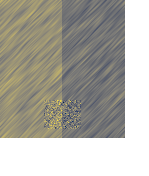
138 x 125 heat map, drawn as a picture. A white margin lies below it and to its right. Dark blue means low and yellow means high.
The grain runs diagonally up to the right. An odd patch, rougher than its surroundings, sits in the bottom middle. The values follow a bell shape. A vertical seam about 50% of the way across splits the table, and the left part is higher.
